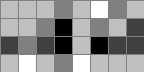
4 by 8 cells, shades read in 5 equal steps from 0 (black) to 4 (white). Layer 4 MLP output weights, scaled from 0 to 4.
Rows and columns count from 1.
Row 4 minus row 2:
0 1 1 2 1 1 0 2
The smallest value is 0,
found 3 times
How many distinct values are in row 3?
4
